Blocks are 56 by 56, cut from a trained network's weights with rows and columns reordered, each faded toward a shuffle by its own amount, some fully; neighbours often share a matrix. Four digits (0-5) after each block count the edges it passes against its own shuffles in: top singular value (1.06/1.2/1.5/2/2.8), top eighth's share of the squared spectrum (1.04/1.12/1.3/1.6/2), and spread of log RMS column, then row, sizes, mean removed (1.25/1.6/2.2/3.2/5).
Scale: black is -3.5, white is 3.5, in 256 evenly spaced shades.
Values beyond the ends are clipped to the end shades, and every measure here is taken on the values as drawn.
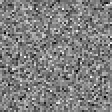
0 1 0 0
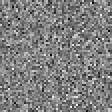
1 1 0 0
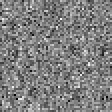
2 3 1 1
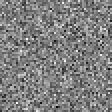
0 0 0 0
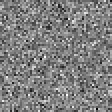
0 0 0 0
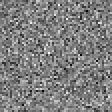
1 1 0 0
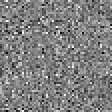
3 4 2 2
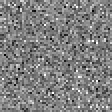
0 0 0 0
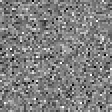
0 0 0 0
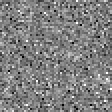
0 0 0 0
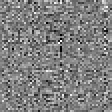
3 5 3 3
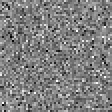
0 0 0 0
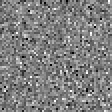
0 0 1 0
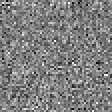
3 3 1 1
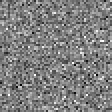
2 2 0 1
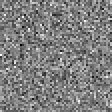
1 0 0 0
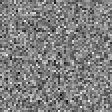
3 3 1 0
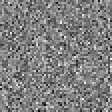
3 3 1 0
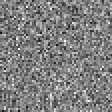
2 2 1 0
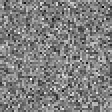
1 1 0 0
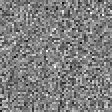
2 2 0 0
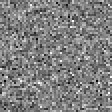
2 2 0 1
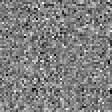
2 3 1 1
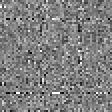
3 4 1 2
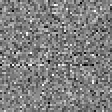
2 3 1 1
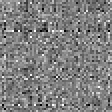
3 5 2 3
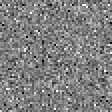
2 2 0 0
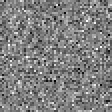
1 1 0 0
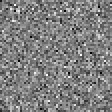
2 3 1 1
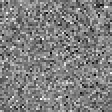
1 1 0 0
